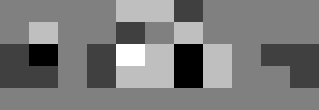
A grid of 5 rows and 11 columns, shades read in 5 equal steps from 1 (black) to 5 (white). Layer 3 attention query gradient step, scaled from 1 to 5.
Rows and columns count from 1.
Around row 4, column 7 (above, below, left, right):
1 3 4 4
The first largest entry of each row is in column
5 2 5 5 1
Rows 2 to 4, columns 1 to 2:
3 4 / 2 1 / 2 2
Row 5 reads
3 3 3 3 3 3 3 3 3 3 3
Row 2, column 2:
4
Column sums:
13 13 15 13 18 18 11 17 15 14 13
